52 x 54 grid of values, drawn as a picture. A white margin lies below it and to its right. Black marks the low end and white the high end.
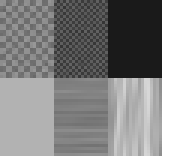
It is made of 2 by 3 panels. Panel 1,1: middling, checkered. Panel 1,2: low, checkered. Panel 1,3: very low, flat. Panel 2,1: high, flat. Panel 2,2: middling, streaked across, faint in contrast. Panel 2,3: high, streaked downward.
